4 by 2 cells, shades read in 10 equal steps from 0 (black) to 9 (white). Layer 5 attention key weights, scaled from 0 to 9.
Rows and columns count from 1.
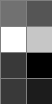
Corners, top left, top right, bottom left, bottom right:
4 3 2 1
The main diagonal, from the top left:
4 7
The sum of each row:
7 16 2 3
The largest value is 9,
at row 2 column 1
